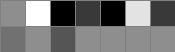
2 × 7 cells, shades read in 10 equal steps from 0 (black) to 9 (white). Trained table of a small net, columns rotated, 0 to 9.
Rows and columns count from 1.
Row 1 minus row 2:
1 4 -3 -3 -5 3 -3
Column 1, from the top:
5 4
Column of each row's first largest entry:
2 2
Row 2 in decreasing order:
5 5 5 5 5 4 3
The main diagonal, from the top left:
5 5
